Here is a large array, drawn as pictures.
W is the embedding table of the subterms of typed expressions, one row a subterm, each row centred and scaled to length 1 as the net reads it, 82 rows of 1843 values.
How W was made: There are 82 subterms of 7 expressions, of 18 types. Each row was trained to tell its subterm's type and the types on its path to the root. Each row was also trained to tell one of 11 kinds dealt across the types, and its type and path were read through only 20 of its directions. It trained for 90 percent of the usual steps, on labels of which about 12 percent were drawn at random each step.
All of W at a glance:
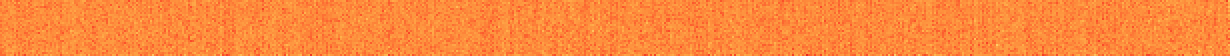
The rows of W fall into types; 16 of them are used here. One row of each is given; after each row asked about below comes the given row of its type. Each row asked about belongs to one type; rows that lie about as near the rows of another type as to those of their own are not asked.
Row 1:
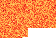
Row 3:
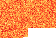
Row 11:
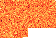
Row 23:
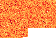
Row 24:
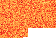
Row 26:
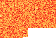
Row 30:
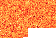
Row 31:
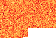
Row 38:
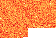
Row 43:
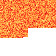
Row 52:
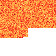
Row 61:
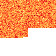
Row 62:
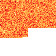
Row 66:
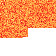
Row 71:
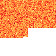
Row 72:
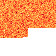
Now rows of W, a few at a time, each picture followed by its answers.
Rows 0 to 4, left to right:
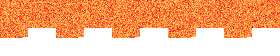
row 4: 11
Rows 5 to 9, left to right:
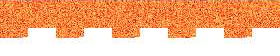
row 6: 3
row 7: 66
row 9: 62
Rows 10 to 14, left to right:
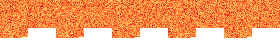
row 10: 61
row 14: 24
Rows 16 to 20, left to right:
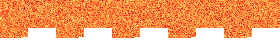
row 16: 62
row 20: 24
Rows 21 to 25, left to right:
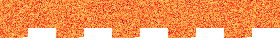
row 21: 61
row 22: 31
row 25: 11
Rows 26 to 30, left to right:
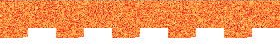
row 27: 31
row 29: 26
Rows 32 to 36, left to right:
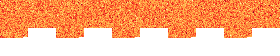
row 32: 11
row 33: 31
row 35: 11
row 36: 3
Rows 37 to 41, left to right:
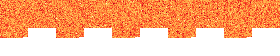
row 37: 11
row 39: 43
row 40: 71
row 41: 66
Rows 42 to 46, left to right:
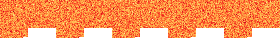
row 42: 43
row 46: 62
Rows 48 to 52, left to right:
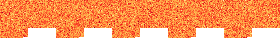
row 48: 72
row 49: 52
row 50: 43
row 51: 66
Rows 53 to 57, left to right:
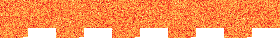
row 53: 3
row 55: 26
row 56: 66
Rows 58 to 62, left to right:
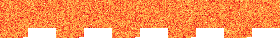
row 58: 23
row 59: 31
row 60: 52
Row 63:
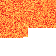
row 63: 3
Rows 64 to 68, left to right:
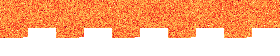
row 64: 1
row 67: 3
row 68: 23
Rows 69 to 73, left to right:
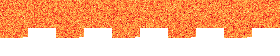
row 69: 61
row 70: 24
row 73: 61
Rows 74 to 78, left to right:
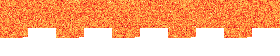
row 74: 66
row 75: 71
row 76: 31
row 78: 62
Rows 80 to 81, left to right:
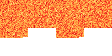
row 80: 61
